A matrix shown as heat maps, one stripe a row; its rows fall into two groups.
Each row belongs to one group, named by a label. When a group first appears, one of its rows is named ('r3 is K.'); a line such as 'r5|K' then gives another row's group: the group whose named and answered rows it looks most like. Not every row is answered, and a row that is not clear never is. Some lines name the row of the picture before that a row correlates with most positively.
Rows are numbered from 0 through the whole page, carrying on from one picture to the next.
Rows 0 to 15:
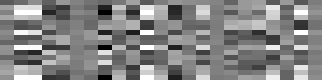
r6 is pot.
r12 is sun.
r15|pot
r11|sun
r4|sun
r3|pot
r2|pot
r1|pot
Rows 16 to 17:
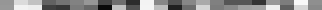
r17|pot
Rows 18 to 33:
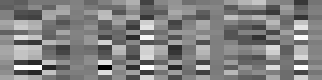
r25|pot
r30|sun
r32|sun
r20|sun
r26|sun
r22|pot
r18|sun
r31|pot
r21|sun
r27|pot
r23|pot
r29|pot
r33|pot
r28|pot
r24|sun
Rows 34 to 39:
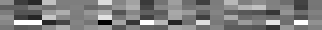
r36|sun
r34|sun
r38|pot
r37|sun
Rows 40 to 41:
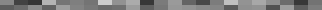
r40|sun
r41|sun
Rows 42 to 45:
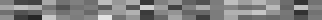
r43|pot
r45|sun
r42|sun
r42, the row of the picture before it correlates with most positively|40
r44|sun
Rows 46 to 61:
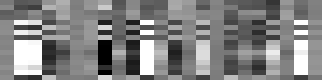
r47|sun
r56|pot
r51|sun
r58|pot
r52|pot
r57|pot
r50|pot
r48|sun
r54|pot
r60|pot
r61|sun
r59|pot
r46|sun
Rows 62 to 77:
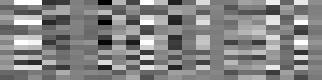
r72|sun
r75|pot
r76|sun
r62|pot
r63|sun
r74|sun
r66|pot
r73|pot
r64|sun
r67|sun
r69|pot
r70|pot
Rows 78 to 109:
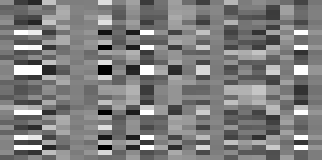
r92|pot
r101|sun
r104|sun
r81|sun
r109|sun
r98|sun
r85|sun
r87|pot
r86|sun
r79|sun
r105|pot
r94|sun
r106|sun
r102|sun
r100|pot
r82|sun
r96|sun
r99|pot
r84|pot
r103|sun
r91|pot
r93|sun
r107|pot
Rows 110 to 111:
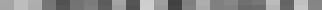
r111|pot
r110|pot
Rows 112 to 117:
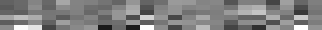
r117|pot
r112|sun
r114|sun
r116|sun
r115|pot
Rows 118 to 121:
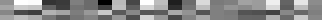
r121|pot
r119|pot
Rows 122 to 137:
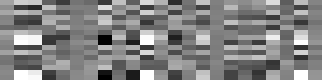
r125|sun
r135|sun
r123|sun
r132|pot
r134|sun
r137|pot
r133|sun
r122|pot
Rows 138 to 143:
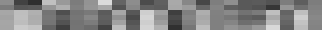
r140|pot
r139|sun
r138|sun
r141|pot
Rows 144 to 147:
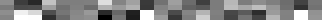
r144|sun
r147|pot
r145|sun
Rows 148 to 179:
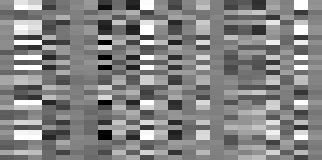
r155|sun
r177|sun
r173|sun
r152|pot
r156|pot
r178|pot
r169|pot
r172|pot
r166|sun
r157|sun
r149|pot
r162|sun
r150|sun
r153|pot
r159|pot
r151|sun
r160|sun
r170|sun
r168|pot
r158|sun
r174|pot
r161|pot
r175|pot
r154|pot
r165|sun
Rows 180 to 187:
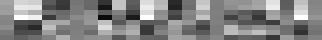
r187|sun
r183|pot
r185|sun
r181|pot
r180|pot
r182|pot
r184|sun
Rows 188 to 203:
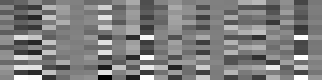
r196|sun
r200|sun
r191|sun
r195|pot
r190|sun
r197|sun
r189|sun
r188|sun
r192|sun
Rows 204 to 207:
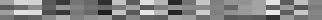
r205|sun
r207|sun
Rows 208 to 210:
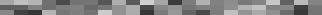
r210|sun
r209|sun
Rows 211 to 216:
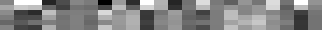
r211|pot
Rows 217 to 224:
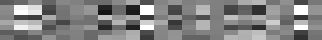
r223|sun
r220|sun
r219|pot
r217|sun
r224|sun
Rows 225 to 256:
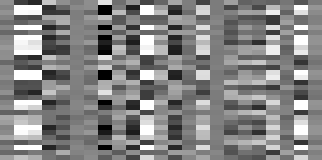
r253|sun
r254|pot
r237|sun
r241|sun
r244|sun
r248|pot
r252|pot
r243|sun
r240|pot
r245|pot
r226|pot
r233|pot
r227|pot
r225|sun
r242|sun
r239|pot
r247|sun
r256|pot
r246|pot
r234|pot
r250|pot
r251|pot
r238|sun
